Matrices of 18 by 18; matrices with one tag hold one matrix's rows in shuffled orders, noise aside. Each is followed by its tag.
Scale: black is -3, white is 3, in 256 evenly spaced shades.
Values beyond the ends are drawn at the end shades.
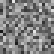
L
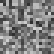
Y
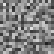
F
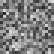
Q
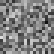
Q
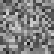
Q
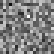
L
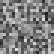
Q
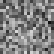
Q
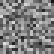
F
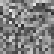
F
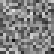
Q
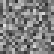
L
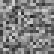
F
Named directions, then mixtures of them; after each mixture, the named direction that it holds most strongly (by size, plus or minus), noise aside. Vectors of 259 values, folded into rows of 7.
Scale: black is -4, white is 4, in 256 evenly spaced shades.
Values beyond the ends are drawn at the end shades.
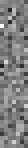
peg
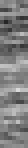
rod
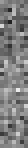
peg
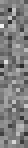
peg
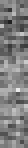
rod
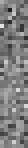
peg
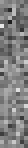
peg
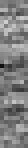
rod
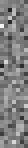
peg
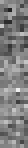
rod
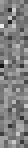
peg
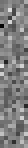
peg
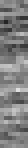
rod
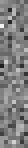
peg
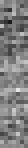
rod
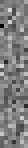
peg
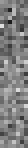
peg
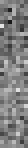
peg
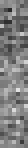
rod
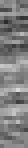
rod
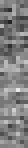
rod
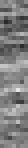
rod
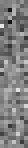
peg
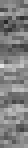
rod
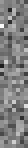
peg
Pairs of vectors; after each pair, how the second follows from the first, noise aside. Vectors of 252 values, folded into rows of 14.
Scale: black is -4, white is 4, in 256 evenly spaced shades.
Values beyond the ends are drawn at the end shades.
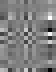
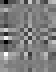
reversed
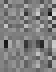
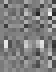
negated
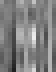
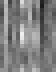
reversed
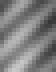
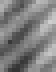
negated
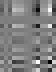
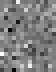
shuffled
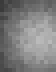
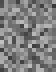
shuffled
